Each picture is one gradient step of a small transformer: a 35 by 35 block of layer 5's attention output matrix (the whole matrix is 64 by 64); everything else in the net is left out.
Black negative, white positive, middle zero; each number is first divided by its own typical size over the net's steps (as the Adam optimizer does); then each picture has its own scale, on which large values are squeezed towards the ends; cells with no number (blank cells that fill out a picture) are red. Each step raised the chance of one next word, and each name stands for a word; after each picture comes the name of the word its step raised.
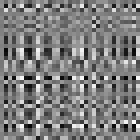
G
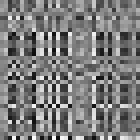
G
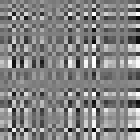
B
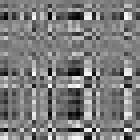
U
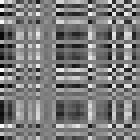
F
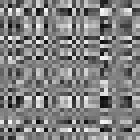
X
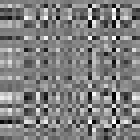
X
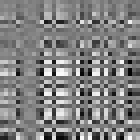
U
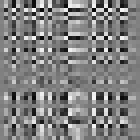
X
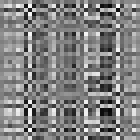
G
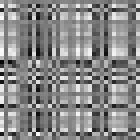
G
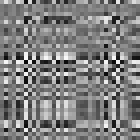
F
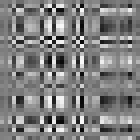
X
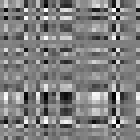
X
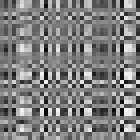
G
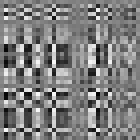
B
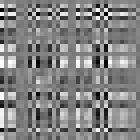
B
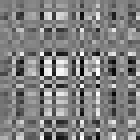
U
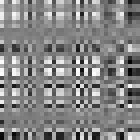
U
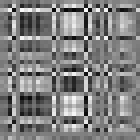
X
